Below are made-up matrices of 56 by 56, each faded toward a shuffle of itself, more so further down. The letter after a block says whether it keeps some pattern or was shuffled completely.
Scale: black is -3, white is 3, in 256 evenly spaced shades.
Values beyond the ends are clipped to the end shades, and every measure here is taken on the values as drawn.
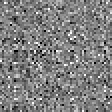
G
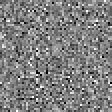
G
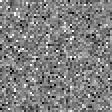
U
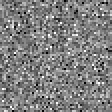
U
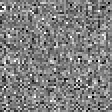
G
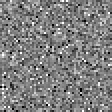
U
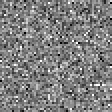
U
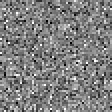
G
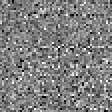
G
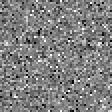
U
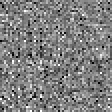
G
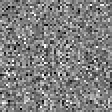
G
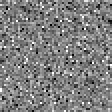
U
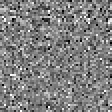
G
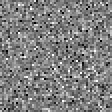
U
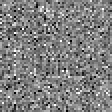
G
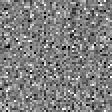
G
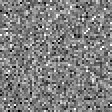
U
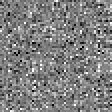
G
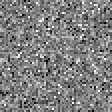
U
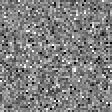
U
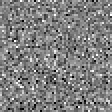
G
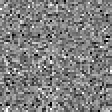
G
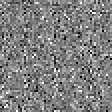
G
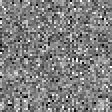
G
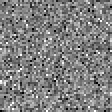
U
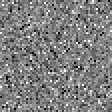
U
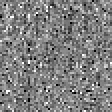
G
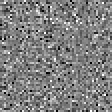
G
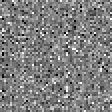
G
